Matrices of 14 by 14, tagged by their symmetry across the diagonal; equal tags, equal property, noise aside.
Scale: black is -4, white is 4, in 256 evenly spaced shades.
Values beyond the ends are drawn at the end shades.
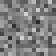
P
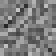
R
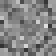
R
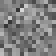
P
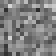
P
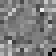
R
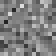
P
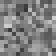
P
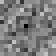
R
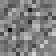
R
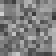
P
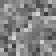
R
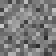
R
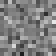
P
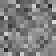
R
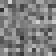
P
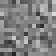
P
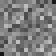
R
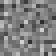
P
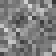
R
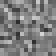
P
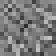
R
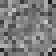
R
